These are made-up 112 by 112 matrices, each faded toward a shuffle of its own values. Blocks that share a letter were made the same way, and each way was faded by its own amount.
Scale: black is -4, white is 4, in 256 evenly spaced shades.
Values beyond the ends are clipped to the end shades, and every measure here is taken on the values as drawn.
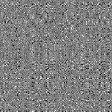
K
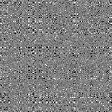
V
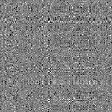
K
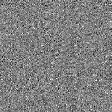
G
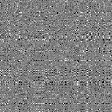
V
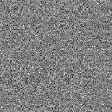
G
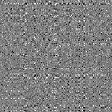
K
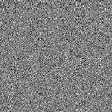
G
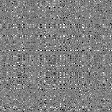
V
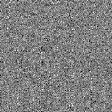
G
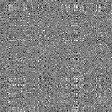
K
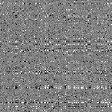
V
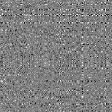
V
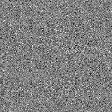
G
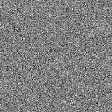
G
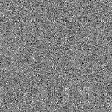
G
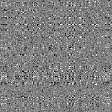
V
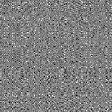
K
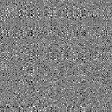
K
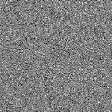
G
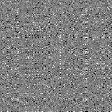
K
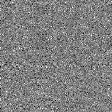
G
